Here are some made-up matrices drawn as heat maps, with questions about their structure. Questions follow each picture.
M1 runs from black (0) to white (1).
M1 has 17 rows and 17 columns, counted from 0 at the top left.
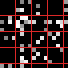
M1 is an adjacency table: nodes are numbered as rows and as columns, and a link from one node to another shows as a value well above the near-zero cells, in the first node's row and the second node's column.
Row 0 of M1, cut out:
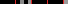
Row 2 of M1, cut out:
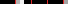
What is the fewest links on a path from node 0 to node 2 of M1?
2
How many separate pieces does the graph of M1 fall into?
2
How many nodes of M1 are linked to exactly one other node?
4
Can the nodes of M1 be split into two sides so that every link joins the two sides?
no
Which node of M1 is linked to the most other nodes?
node 5
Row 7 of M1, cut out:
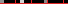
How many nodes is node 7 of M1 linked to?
3
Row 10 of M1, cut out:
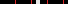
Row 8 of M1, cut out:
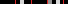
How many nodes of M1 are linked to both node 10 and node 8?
0
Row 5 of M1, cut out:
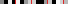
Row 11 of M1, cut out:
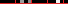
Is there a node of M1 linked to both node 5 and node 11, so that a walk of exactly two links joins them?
yes
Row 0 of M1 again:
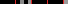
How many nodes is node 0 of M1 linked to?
3
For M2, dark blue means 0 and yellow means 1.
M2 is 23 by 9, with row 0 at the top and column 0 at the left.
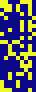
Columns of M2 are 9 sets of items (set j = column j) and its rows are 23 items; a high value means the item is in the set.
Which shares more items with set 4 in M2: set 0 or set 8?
set 0
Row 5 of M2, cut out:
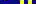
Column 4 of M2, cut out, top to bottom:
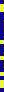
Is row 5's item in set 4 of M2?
no
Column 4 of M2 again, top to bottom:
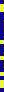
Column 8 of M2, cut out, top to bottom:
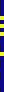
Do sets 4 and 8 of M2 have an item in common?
no
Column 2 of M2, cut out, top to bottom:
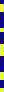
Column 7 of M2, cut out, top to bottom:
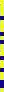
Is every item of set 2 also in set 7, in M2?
yes
